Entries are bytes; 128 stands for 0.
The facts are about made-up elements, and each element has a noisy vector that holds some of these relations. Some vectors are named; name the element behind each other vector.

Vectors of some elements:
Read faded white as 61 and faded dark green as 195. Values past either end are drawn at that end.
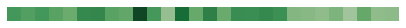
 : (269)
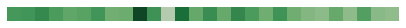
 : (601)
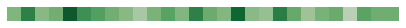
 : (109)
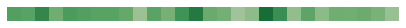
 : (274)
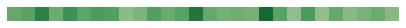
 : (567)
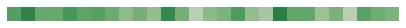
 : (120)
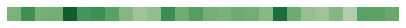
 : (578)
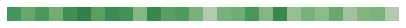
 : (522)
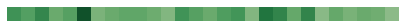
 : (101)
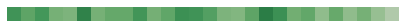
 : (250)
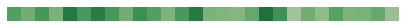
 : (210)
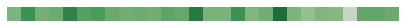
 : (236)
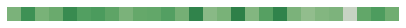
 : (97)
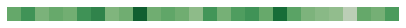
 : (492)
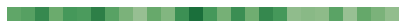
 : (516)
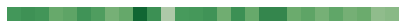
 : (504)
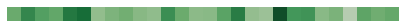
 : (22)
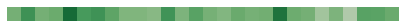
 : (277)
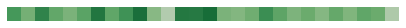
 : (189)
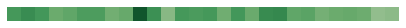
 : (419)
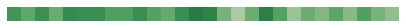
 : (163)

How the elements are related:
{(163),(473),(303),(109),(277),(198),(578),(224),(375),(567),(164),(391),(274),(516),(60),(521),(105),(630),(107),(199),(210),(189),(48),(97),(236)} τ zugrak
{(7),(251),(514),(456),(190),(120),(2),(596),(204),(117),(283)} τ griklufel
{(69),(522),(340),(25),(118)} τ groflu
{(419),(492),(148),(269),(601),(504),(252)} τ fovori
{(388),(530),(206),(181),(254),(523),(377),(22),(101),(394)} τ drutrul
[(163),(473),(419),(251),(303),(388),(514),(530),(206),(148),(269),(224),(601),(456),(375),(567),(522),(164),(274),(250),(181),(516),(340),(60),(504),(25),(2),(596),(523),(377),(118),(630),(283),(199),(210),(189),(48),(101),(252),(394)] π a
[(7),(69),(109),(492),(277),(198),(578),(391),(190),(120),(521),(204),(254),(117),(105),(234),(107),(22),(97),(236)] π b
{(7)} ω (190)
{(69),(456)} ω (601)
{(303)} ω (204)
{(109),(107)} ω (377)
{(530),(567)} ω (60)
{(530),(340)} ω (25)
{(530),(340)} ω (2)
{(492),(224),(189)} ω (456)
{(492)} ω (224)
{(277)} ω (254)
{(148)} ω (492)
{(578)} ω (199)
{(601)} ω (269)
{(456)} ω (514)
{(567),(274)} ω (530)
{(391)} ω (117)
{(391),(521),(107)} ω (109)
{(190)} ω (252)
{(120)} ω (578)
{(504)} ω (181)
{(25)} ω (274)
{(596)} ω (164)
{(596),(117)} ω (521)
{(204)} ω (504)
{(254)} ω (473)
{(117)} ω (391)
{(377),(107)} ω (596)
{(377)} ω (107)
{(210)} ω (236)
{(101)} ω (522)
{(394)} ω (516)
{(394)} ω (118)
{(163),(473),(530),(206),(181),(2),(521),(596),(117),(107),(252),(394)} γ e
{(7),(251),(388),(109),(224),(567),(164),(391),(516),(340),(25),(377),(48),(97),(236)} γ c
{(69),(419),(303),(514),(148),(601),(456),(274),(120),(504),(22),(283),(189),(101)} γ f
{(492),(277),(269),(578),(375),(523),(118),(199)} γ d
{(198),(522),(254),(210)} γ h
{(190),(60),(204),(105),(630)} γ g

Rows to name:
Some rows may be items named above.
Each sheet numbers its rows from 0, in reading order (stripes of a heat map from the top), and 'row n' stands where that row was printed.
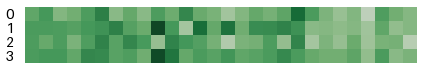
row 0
(234)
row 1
(269)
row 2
(522)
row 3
(252)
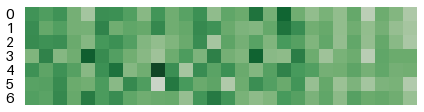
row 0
(251)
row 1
(250)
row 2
(283)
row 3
(109)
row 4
(148)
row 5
(25)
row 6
(303)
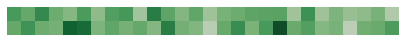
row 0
(340)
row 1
(254)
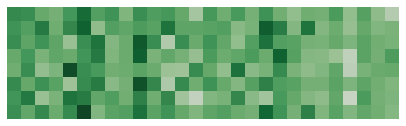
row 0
(596)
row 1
(530)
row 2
(148)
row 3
(492)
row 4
(391)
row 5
(148)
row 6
(117)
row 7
(394)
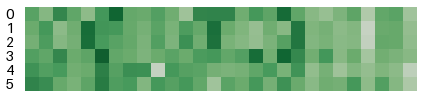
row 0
(224)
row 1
(105)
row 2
(105)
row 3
(388)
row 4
(118)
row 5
(596)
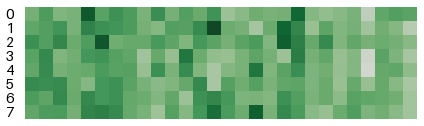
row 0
(198)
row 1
(60)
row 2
(101)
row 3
(190)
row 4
(7)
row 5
(283)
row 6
(303)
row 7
(164)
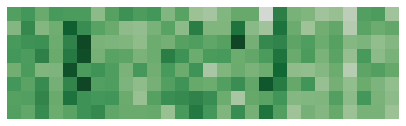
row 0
(69)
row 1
(109)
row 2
(377)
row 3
(181)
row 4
(198)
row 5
(523)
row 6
(473)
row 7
(48)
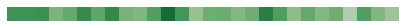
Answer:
(2)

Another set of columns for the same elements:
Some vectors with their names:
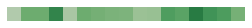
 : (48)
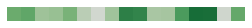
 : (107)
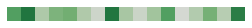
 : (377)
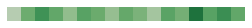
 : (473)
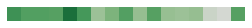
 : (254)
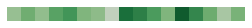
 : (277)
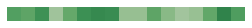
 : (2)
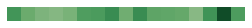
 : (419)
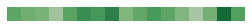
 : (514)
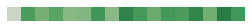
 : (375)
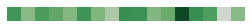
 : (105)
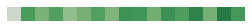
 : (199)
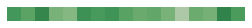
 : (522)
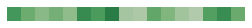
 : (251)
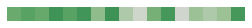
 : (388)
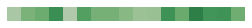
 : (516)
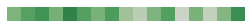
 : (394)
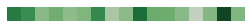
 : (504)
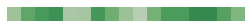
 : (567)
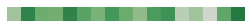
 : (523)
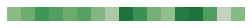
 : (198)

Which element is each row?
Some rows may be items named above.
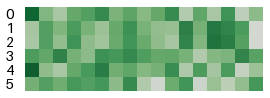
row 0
(7)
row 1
(224)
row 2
(224)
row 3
(522)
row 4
(7)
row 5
(388)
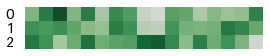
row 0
(530)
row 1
(25)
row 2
(492)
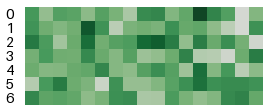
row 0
(105)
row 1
(22)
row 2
(492)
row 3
(101)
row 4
(234)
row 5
(274)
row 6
(340)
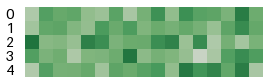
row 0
(303)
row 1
(250)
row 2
(120)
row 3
(596)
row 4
(189)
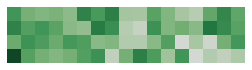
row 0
(251)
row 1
(25)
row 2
(181)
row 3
(204)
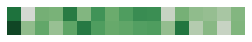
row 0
(117)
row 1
(190)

